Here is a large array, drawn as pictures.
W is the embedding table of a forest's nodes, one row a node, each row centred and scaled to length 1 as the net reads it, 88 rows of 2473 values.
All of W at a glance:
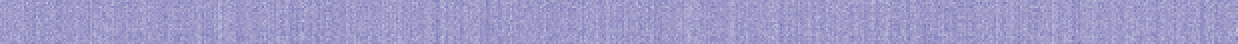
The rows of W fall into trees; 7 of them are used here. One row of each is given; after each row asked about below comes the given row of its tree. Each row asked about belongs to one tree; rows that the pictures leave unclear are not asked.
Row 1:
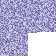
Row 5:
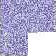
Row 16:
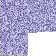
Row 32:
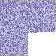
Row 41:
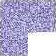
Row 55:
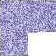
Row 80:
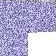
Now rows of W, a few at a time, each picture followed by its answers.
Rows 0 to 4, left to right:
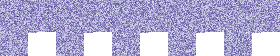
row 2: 55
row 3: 41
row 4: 5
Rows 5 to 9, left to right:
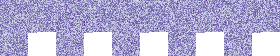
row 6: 41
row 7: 5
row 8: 16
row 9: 55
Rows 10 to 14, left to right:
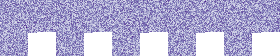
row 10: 5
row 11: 32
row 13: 1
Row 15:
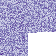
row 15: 1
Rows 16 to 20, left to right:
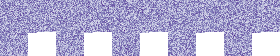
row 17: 55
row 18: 5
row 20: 41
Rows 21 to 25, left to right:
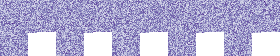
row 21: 55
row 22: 1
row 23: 55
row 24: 32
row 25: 5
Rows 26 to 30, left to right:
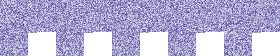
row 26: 1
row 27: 16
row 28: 32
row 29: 16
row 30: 55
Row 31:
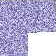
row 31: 1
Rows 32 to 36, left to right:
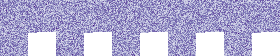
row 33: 55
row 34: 32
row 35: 5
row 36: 5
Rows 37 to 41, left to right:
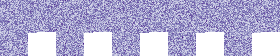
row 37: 55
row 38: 5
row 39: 1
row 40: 1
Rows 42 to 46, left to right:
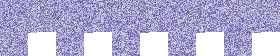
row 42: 41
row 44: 55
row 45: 41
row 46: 16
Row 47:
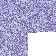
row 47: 5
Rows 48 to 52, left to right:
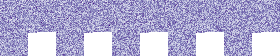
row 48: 80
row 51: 55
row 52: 1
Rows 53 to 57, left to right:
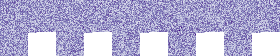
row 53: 32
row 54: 5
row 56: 16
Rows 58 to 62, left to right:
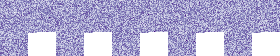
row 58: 55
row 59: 55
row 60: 16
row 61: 32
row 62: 55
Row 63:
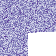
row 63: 41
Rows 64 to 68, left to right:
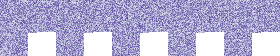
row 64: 5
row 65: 5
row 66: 32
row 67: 41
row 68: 80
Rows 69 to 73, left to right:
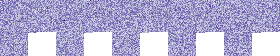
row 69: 32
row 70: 41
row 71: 41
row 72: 1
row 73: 1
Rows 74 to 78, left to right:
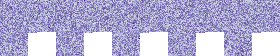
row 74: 1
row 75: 32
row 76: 5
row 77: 1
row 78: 5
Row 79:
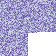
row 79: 1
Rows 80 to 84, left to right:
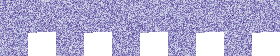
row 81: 1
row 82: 32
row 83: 16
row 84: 55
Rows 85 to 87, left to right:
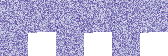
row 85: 55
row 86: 1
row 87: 32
